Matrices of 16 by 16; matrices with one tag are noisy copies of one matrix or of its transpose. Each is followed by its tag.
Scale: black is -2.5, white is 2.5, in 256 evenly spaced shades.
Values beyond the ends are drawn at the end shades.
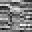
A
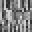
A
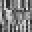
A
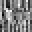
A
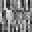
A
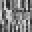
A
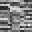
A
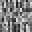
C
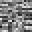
C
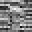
A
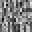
C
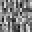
C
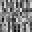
C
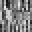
A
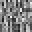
C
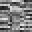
A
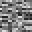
C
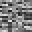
C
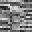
A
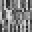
A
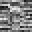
A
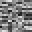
C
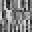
A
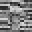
A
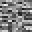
C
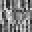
A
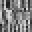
A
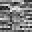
A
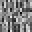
C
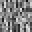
C
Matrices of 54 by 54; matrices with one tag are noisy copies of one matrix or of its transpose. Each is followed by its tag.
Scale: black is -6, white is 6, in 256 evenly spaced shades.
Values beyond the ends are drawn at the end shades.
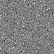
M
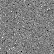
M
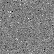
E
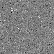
E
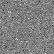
E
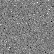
M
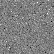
M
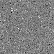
E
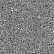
E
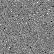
M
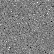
M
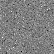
M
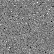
M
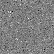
E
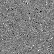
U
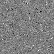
U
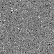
E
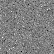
M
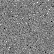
M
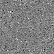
E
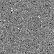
E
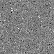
E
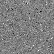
U
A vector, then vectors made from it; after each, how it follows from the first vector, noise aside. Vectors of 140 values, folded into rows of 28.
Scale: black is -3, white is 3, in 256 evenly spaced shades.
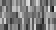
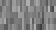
shrunk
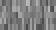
shrunk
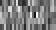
wrapped around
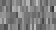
shrunk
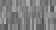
shrunk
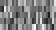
wrapped around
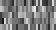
wrapped around
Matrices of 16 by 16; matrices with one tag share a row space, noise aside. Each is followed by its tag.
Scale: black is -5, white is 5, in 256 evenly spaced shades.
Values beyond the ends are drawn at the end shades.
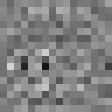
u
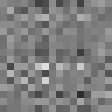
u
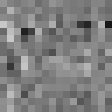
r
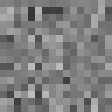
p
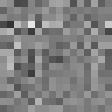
p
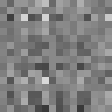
u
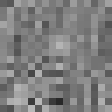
p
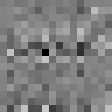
u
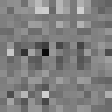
u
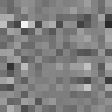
r
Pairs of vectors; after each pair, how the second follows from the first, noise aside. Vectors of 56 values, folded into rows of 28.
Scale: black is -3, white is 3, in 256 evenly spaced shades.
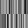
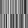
sign-scrambled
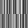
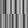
sign-scrambled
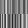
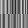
reversed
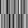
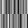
reversed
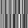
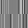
partly zeroed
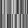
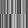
reversed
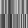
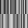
sign-scrambled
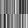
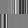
partly zeroed
